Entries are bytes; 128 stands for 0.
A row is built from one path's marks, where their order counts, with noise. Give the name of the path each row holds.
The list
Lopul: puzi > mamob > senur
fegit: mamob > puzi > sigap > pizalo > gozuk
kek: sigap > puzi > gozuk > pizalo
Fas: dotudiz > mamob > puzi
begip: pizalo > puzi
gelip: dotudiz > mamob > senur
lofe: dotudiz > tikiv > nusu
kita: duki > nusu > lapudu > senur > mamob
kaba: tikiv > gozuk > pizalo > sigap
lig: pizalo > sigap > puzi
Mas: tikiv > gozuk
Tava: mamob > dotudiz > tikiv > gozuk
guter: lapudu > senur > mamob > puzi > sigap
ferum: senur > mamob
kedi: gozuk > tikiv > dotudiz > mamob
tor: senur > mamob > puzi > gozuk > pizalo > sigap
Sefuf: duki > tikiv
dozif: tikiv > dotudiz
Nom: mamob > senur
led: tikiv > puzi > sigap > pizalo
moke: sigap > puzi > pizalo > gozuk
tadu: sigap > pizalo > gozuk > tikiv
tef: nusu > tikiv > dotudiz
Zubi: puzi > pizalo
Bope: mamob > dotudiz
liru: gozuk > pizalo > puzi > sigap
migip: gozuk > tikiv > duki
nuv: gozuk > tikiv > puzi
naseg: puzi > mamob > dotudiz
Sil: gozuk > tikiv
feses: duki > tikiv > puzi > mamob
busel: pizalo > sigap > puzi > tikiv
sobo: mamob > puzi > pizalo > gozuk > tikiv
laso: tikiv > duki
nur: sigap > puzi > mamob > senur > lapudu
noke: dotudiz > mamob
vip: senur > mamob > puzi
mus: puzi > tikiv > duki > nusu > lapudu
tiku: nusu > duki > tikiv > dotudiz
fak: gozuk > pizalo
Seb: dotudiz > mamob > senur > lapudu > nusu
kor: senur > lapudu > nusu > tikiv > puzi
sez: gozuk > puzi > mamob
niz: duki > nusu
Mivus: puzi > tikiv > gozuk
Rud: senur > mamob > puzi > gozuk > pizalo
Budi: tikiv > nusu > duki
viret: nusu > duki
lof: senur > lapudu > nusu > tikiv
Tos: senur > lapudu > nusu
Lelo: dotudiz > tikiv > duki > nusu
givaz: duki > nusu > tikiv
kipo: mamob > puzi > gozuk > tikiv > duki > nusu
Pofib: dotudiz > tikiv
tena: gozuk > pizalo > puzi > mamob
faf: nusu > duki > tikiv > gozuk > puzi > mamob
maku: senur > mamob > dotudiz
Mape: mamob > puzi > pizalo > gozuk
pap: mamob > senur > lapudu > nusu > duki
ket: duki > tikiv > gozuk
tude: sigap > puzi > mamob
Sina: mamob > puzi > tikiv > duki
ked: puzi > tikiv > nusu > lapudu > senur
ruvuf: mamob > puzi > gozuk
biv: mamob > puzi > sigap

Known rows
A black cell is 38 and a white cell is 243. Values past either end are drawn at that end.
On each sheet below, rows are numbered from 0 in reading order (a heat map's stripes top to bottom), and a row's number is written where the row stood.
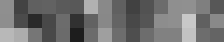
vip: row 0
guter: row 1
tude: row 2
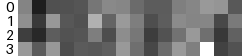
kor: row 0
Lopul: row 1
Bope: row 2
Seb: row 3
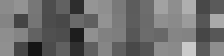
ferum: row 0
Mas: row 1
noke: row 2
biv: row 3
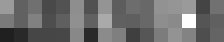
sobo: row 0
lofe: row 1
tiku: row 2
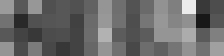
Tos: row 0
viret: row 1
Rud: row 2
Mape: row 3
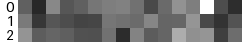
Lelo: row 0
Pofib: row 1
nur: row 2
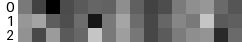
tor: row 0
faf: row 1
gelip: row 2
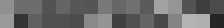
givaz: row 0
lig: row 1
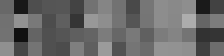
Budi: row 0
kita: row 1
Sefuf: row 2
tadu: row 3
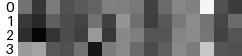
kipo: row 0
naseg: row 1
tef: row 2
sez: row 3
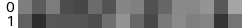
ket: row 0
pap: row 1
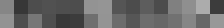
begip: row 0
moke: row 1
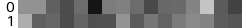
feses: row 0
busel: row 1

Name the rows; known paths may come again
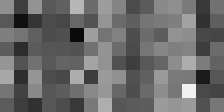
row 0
Nom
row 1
laso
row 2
kedi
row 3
pap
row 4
Fas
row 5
ked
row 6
niz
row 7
kek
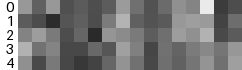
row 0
Tos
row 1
fak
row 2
ferum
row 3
fegit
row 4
Mape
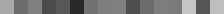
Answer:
ruvuf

